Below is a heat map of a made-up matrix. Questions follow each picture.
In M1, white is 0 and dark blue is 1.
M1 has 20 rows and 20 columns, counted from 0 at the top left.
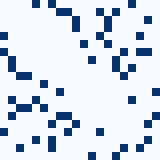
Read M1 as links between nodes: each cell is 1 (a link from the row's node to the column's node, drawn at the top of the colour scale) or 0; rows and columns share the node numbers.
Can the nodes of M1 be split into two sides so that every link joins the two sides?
no
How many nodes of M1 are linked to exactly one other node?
1
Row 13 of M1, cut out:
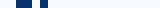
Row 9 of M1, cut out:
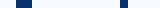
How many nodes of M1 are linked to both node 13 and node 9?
2
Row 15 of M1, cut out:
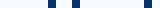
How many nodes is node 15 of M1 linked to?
3
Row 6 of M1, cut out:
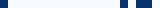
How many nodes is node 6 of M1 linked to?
4
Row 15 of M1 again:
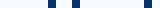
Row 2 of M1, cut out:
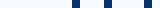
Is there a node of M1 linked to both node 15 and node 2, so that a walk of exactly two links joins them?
yes
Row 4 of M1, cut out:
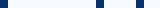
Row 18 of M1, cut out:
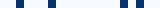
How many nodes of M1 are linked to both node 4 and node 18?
1
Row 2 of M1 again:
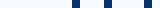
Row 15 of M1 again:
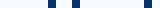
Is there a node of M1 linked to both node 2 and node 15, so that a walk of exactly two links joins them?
yes
